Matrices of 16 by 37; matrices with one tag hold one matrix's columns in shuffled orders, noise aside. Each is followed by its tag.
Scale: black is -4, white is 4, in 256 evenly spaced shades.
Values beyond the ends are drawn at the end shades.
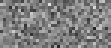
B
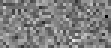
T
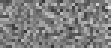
B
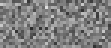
B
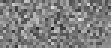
B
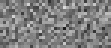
B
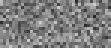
T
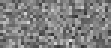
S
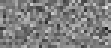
B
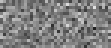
B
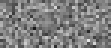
S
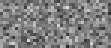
S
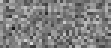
S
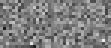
S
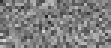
T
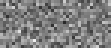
T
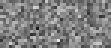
S
